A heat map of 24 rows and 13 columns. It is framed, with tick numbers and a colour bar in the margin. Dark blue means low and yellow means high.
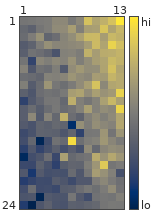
Ninth with the lowest average: bottom left. Ninth with the highest average: top right. Stripes: none. Roughest part: centre. Mirror symmetry: none. Slope: up to the top right. Histogram: bell-shaped.
